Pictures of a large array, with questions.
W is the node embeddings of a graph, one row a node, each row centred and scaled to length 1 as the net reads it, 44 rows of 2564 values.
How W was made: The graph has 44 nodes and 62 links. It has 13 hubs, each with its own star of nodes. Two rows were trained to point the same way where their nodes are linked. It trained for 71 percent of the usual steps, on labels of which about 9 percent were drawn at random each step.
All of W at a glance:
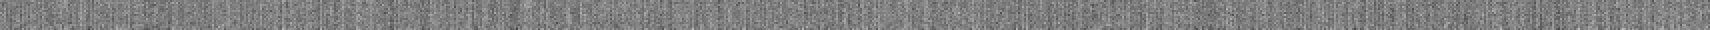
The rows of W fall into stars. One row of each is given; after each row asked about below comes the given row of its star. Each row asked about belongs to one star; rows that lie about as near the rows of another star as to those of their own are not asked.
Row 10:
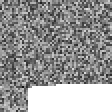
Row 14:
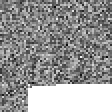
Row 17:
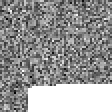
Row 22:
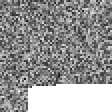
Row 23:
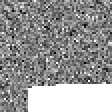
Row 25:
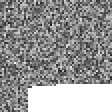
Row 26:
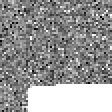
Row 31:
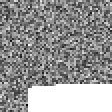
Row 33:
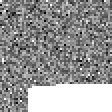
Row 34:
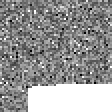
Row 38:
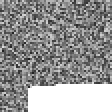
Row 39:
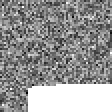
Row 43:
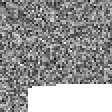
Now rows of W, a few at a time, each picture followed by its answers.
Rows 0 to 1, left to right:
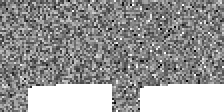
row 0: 43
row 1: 10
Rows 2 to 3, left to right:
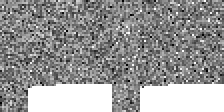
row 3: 26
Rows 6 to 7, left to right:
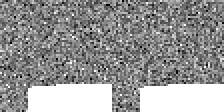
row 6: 10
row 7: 38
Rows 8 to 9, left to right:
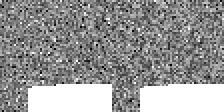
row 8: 25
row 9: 25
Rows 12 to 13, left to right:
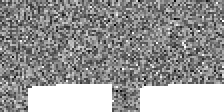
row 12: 34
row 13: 38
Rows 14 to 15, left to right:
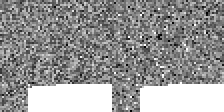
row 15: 23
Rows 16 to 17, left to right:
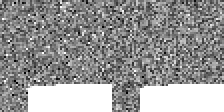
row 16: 26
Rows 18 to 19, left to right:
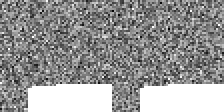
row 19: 31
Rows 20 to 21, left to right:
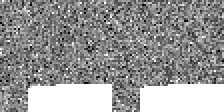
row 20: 26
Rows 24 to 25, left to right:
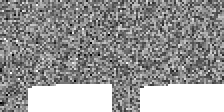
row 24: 14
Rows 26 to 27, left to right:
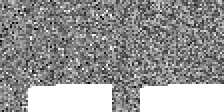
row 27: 33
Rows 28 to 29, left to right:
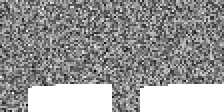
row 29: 23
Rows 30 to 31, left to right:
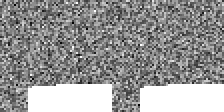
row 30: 22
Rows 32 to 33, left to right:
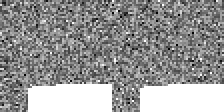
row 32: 17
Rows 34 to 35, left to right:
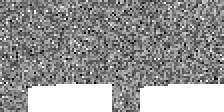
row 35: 22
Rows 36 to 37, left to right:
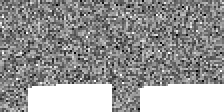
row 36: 39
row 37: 31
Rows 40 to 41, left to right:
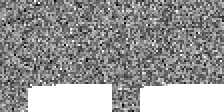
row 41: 10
